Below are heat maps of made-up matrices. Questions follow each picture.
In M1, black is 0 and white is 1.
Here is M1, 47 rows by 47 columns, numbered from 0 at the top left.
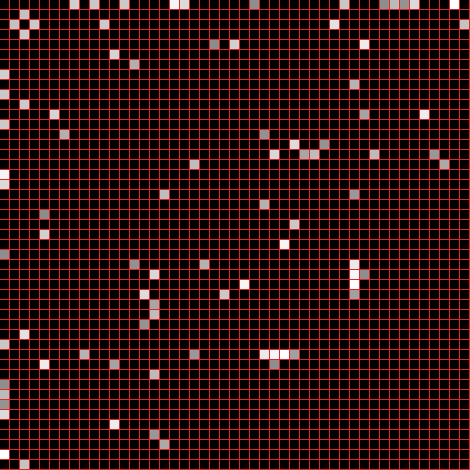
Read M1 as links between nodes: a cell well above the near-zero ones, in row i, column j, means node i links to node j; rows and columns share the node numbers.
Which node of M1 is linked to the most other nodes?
node 0
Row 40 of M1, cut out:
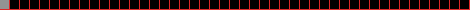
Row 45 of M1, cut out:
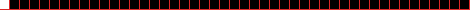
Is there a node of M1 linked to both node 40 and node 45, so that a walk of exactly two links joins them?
yes
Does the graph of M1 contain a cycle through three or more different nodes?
no
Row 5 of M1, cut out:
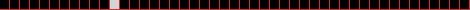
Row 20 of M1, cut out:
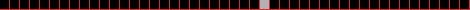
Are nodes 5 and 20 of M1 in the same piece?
yes
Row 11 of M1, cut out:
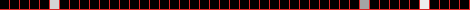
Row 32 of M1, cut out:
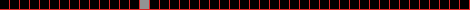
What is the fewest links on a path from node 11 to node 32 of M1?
6
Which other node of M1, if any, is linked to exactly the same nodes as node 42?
node 5
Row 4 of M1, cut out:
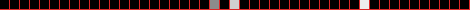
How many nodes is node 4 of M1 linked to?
3
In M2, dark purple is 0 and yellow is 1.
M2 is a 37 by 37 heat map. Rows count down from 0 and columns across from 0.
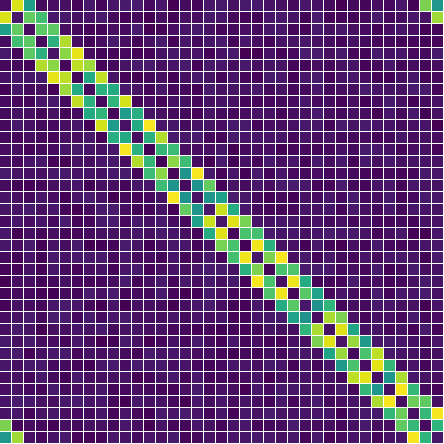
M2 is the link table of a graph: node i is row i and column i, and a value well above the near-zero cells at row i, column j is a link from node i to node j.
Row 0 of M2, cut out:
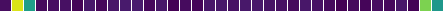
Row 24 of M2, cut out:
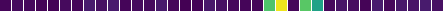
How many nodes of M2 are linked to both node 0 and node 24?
0
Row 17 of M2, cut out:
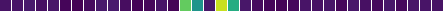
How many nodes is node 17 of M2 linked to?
4
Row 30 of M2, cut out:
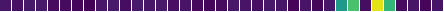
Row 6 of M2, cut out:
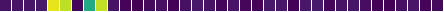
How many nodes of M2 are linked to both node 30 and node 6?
0
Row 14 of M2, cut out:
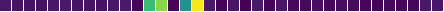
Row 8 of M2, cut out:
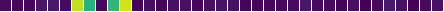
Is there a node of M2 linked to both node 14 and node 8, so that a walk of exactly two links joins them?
no
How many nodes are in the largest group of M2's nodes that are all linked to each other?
3
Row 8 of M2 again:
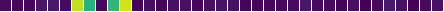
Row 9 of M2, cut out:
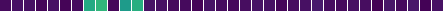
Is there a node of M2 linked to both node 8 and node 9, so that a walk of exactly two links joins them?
yes
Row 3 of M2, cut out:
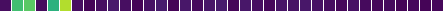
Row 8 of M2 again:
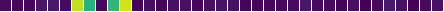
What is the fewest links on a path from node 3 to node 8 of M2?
3
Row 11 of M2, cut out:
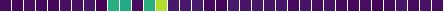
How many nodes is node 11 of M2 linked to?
4
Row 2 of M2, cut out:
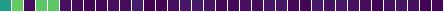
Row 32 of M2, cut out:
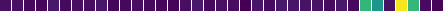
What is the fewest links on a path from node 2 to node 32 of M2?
4
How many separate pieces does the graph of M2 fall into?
1
